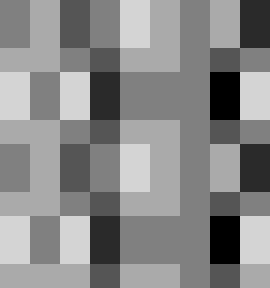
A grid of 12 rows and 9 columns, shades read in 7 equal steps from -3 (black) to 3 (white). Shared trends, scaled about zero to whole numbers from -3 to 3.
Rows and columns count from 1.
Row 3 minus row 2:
1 0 1 -1 -1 0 0 -2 2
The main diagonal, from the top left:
0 1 0 -2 0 1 0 1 0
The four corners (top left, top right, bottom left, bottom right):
0 -2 1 1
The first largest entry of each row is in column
5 5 1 1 1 1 5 5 1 1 1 1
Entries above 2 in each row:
0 0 0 0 0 0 0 0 0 0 0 0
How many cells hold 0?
38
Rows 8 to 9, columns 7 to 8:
0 1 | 0 -1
